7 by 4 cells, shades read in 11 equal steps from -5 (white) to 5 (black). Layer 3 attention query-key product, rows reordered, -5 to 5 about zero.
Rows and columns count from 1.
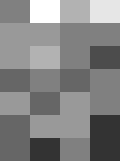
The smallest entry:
-5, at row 1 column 2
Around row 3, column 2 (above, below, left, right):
-1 0 -1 0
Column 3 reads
-2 0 0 1 -1 -1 0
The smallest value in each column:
-1 -5 -2 -4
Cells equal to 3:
3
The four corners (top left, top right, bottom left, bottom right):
0 -4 1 3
